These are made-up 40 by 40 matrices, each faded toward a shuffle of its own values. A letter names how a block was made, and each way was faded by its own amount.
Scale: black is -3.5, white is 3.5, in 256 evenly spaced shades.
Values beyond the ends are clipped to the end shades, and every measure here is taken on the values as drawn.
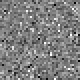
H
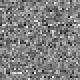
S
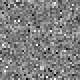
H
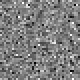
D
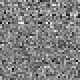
S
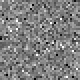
H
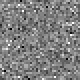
H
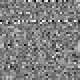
S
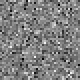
D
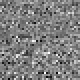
S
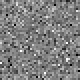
H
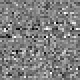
S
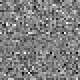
S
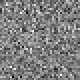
S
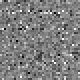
D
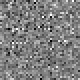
D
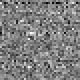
S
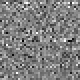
S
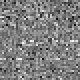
S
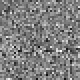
S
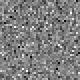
H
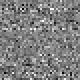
S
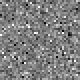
H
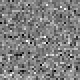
D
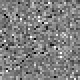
H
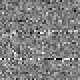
S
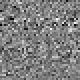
S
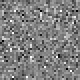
D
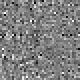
D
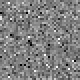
H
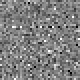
D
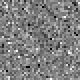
H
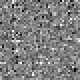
D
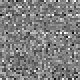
S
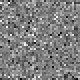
D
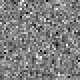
D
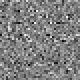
S
